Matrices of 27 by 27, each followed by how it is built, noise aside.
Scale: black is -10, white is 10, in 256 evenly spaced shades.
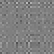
low rank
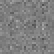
low rank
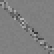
banded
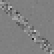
banded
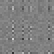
low rank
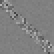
banded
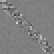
banded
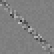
banded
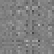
low rank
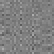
low rank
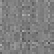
low rank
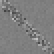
banded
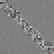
banded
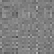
low rank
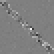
banded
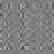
low rank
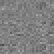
low rank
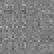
low rank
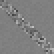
banded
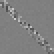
banded
